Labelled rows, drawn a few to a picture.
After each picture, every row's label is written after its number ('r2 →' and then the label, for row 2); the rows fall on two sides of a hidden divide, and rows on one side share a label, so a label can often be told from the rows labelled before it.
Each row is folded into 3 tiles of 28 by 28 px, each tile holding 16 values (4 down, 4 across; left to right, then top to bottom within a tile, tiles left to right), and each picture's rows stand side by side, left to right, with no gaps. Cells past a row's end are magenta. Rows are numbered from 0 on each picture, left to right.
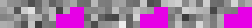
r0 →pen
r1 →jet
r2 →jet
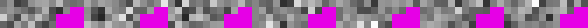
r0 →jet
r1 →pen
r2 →pen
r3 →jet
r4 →jet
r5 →jet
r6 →jet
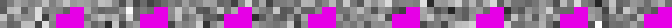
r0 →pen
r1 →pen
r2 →pen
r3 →jet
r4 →jet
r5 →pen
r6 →jet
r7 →pen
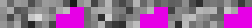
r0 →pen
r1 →pen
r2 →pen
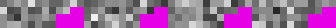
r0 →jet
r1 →jet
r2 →jet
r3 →jet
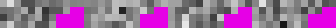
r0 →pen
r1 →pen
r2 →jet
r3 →jet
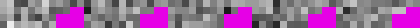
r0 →jet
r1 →pen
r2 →jet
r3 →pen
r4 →pen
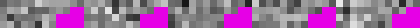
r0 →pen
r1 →pen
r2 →jet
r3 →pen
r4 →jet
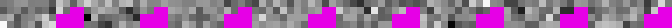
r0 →pen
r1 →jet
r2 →jet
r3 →jet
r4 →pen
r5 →jet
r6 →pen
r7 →pen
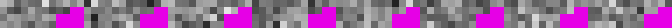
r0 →jet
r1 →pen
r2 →pen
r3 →pen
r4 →pen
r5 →pen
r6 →pen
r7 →jet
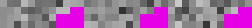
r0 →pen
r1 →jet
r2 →pen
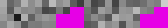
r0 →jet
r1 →pen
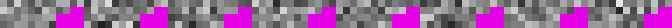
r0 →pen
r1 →pen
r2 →pen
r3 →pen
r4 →pen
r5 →jet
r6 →jet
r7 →pen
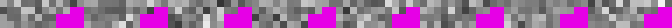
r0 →pen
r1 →jet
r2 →pen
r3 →jet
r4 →jet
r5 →jet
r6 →pen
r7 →jet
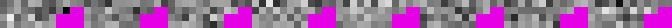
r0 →jet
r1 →jet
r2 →jet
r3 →pen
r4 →pen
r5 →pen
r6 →pen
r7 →pen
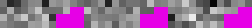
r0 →pen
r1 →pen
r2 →pen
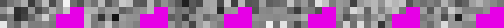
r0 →pen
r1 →pen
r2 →jet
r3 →jet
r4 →jet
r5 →jet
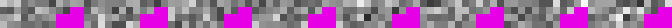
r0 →jet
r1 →pen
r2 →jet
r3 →pen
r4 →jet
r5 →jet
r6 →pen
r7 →pen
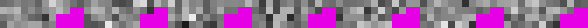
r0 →jet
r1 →jet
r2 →pen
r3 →pen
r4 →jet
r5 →jet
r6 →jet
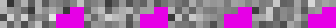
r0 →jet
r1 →pen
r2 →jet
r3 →jet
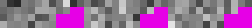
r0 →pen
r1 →pen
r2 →pen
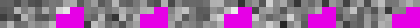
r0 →pen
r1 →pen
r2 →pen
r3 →pen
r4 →pen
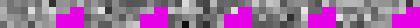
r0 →pen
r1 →pen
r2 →pen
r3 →pen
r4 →pen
